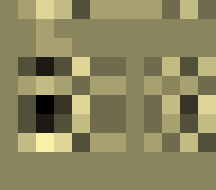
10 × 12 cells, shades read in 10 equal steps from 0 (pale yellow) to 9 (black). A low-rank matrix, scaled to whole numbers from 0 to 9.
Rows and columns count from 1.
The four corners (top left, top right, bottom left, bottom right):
4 5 4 4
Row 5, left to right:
4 3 2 3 5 3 3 4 3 4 3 5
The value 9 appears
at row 6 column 3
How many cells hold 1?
5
